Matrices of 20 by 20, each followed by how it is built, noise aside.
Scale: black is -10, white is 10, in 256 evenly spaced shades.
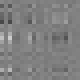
low rank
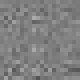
low rank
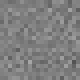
low rank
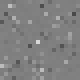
sparse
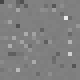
sparse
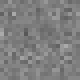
low rank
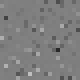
sparse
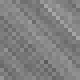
Toeplitz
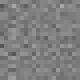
low rank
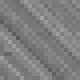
Toeplitz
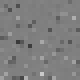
sparse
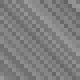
Toeplitz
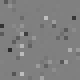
sparse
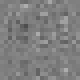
low rank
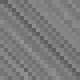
Toeplitz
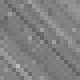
Toeplitz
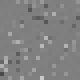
sparse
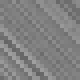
Toeplitz
